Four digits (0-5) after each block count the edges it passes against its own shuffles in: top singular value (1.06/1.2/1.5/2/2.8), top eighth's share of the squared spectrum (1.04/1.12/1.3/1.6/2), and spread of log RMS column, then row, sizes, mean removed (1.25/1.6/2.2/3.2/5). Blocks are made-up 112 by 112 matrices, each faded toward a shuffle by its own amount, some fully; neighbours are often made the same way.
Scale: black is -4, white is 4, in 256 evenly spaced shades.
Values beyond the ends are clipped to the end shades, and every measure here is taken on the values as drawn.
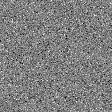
0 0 0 0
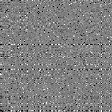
5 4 2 3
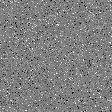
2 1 0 0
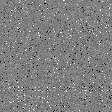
3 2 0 1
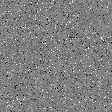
2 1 0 0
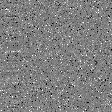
3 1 0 0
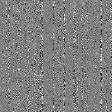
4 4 4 0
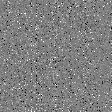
2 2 2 0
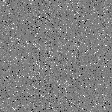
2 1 1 0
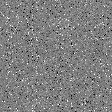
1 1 1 0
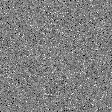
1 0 0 0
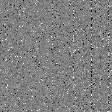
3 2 2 0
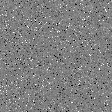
1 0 0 0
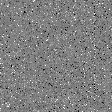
1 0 1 0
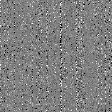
2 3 3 0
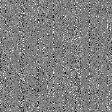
2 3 3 0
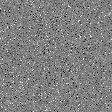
0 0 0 0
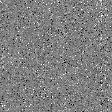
1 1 2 0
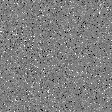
0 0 0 0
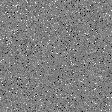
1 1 1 0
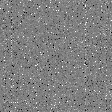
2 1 1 0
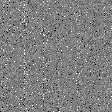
2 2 2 0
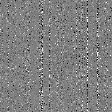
3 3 4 0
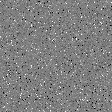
0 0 0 0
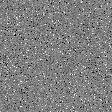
2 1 0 0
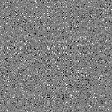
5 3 2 2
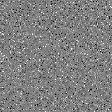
4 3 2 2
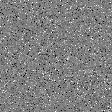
3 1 0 0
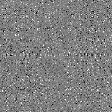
4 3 2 2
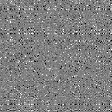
5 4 2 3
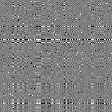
5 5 2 3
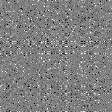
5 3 1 2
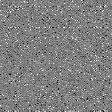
4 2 1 1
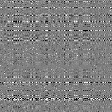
5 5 3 4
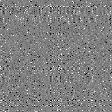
5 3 2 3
